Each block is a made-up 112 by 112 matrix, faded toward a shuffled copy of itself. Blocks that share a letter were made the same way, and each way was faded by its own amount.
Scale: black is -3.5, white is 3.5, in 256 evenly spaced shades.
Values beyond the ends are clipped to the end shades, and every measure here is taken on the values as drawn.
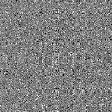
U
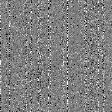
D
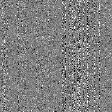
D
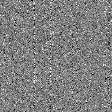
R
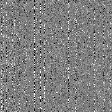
D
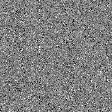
R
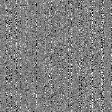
D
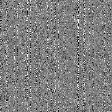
D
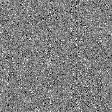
R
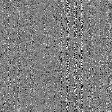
D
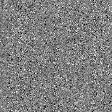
R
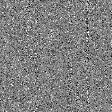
R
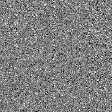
R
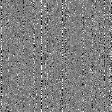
D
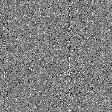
R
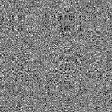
U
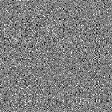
U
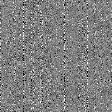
D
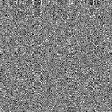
U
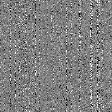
D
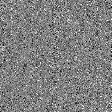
R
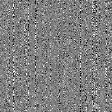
D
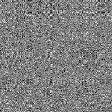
U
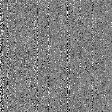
D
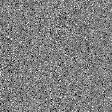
R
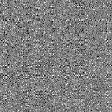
U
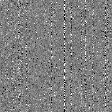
D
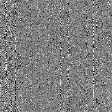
D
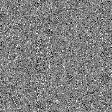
R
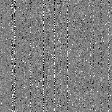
D
